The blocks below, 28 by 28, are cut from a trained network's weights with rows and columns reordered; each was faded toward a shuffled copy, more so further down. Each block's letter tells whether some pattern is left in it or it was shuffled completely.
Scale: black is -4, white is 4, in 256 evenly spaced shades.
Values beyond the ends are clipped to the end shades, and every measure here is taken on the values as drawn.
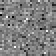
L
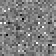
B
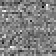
B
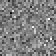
L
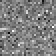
L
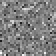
L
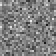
B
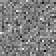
L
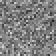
L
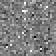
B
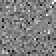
L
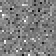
L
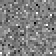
L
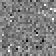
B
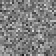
B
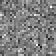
B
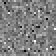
L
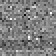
B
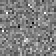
L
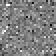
L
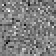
B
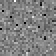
L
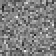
L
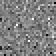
L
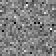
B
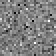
L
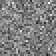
L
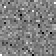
L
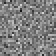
L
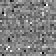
B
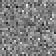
L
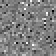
L
